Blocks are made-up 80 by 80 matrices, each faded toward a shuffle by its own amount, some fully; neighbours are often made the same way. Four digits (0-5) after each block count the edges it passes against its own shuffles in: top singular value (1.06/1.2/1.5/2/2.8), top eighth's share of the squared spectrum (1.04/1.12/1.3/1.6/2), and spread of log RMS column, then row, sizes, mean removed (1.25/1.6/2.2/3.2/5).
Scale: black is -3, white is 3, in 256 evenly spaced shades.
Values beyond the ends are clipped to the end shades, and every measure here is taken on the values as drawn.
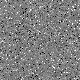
0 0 0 0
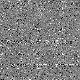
2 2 1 3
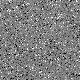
0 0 0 0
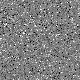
0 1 0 0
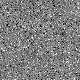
0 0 0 1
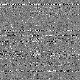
2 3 2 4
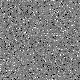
0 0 0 0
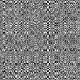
5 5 4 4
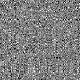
4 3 2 2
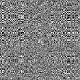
5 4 3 3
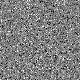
2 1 0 0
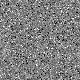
2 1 0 0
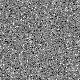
0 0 0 0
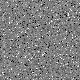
1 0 0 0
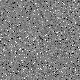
2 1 0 0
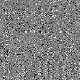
4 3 2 2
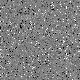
2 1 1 0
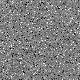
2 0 0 0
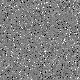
1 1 1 0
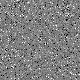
2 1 1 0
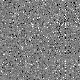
3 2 1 1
